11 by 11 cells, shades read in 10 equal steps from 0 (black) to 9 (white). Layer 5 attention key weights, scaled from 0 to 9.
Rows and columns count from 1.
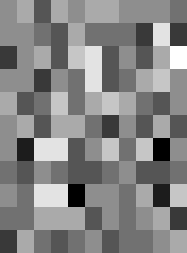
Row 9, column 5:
0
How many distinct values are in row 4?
7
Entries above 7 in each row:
0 1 2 1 0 0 2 0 2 0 0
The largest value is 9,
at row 3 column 11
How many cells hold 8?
7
